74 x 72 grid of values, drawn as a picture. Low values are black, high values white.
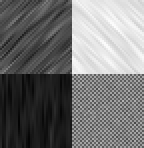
The table splits into 2 rows of 2 panels. Panel 1,1: low, slanting up to the right. Panel 1,2: very high, slanting down to the right, faint in contrast. Panel 2,1: very low, streaked downward, faint in contrast. Panel 2,2: middling, checkered, strong in contrast.
